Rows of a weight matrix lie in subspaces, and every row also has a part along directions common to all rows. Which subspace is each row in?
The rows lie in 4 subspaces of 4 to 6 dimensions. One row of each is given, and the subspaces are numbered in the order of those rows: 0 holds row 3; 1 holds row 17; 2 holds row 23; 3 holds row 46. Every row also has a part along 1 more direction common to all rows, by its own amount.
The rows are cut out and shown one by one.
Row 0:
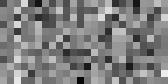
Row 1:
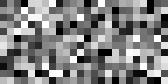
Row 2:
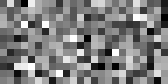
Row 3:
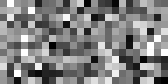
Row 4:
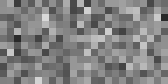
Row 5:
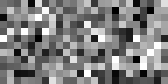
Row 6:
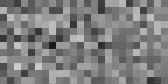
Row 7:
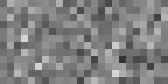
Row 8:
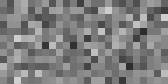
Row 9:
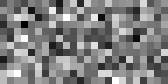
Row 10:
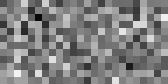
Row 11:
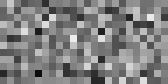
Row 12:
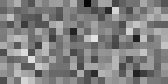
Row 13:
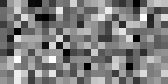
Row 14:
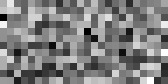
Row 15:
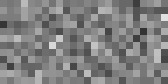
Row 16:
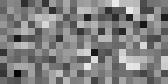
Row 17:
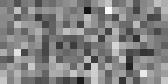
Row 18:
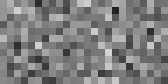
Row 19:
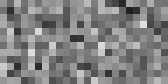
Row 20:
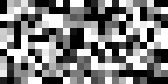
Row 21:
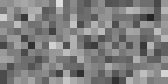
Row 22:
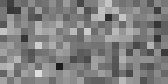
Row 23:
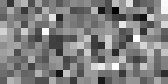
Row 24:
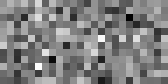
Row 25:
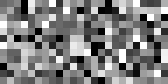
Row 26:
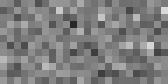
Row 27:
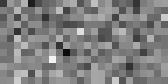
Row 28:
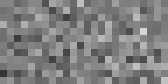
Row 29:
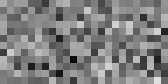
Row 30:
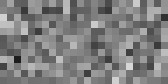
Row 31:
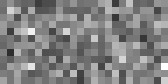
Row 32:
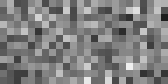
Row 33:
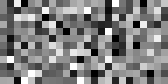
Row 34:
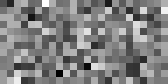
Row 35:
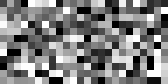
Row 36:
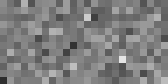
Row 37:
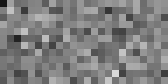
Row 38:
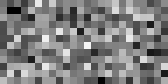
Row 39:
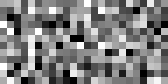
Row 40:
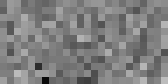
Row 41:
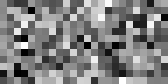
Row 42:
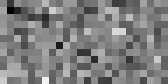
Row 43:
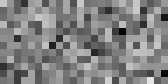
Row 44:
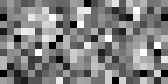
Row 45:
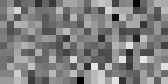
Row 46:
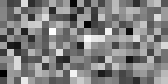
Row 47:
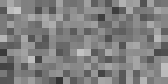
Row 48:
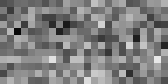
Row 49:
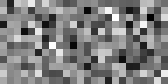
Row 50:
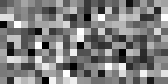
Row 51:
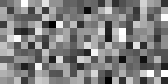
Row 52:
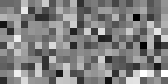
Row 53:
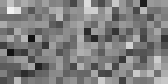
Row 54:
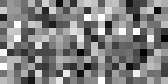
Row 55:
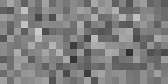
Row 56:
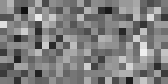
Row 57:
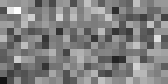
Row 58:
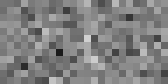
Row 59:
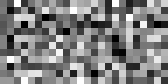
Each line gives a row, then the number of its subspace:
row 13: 1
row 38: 0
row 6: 3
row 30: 2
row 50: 3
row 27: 1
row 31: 1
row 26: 3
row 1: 2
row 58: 2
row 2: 2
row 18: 0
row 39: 3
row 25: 2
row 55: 2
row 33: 1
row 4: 3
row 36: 3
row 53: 0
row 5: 2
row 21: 3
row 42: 0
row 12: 0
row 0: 1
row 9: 3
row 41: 0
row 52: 3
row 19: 3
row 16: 0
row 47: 0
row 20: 0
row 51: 1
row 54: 0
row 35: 2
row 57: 0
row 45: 1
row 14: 0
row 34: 2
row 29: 2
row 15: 2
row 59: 1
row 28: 3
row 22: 0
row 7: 0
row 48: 1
